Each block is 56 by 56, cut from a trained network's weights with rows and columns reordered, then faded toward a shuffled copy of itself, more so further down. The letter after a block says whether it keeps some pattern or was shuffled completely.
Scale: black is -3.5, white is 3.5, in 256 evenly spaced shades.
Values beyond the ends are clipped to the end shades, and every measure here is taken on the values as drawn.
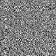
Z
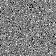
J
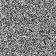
J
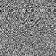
Z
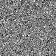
J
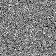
J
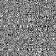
Z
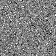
J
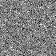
J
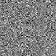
Z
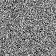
J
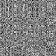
Z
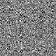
Z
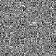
Z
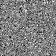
J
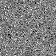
J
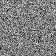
J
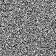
J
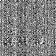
Z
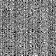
Z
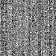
Z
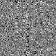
Z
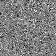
J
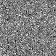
J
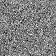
J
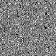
Z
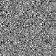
Z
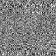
Z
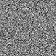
Z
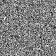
J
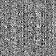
Z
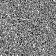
J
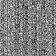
Z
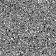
J
